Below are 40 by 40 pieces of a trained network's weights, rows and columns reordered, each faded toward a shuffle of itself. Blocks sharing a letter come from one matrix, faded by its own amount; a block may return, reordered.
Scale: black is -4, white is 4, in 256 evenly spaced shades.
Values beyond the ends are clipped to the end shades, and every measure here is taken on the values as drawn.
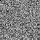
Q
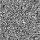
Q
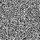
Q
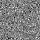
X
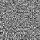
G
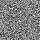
Q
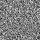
Q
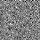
X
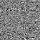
X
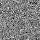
Q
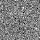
Q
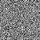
G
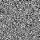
Q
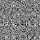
X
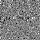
X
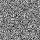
G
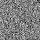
Q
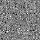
X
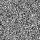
Q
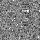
X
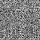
G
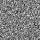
Q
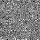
X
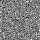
X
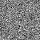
Q
